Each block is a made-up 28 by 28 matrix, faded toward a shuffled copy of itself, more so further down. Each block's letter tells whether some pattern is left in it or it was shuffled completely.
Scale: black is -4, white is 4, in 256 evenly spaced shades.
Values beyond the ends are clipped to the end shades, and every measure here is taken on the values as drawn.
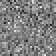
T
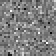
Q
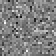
T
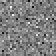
Q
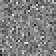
Q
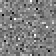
Q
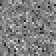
Q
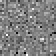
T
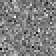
Q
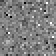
Q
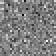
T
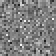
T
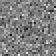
Q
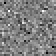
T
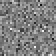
Q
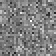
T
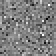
Q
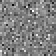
Q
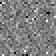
T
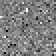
Q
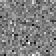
T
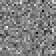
T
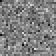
Q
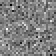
Q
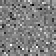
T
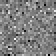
Q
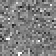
Q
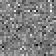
Q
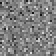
T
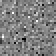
T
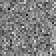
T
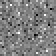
Q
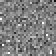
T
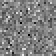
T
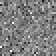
Q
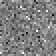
Q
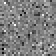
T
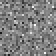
Q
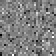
T
